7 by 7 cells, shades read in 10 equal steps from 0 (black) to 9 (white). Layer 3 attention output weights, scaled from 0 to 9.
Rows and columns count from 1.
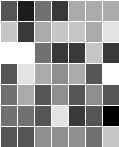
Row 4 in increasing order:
3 3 5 6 6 8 9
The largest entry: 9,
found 3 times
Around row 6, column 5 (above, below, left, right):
3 5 8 3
